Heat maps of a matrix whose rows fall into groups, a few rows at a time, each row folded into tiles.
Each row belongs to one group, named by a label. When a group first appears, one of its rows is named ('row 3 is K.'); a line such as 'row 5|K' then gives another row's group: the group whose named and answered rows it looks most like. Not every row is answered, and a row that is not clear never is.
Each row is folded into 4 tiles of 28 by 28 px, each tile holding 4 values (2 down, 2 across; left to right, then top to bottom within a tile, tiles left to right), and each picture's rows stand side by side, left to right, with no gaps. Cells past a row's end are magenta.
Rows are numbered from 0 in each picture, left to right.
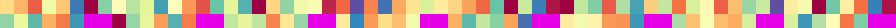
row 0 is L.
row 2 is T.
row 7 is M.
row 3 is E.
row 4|M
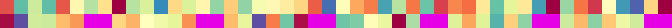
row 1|E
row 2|E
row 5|T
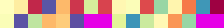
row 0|M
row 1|M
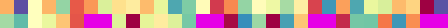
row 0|E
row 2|E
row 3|E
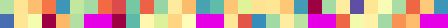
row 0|T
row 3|E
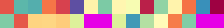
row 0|L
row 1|M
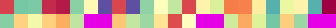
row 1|E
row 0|L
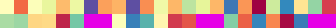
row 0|M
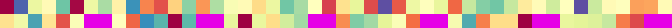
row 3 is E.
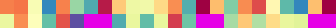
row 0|M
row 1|L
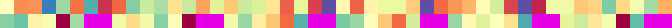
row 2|L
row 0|M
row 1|E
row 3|M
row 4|L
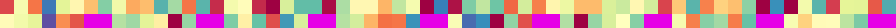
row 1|M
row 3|L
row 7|L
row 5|T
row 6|L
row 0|E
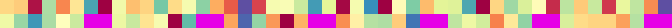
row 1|M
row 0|M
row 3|L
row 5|L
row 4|T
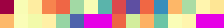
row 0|L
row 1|E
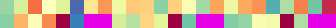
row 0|T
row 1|M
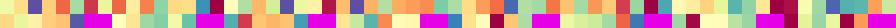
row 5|L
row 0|L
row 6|T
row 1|M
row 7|E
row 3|E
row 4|T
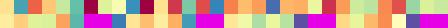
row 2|M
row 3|L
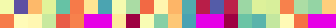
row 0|E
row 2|E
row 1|L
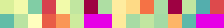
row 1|M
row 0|L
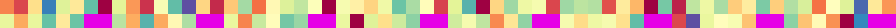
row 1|T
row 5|L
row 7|T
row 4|T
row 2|T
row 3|T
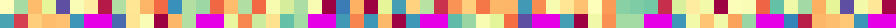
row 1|T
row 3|T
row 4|L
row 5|T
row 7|T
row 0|T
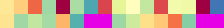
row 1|L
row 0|M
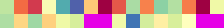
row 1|E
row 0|T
